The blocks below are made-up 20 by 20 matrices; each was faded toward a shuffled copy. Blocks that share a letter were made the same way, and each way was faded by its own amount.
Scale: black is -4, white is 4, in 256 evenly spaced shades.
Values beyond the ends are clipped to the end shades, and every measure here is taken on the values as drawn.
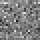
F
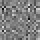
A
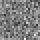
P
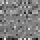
A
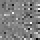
A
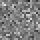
P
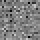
F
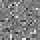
F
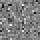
F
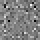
F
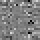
A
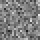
P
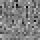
F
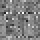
A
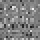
A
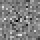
F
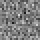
P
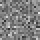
P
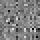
A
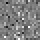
F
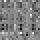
A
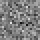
P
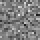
P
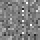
F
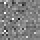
F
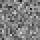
P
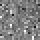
F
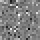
F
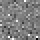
F
